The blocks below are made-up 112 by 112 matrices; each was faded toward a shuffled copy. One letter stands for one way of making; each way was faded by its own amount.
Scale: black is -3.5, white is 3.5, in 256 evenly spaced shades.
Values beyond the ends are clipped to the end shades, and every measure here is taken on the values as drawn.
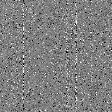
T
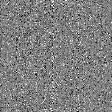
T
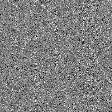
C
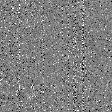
T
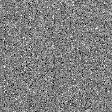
C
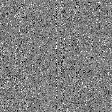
T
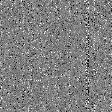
T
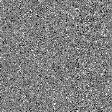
C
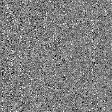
C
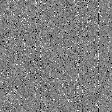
T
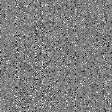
T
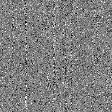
C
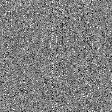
C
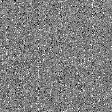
C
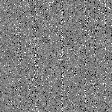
T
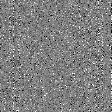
T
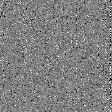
T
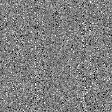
C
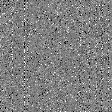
T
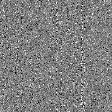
C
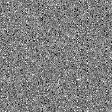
C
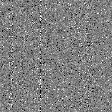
T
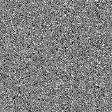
C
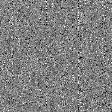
C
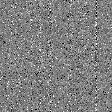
T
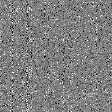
T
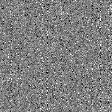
C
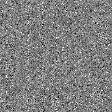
C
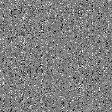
T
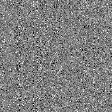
C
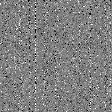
T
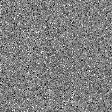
C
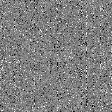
T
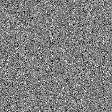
C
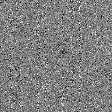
C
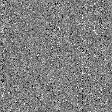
C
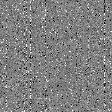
T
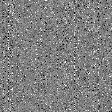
T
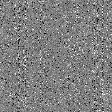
T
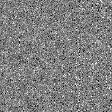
C
